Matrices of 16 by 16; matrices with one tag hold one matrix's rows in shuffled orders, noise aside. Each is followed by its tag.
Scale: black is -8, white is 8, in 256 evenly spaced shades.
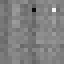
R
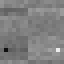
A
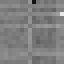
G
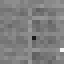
G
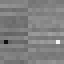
A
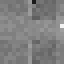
G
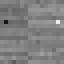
A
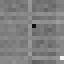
G
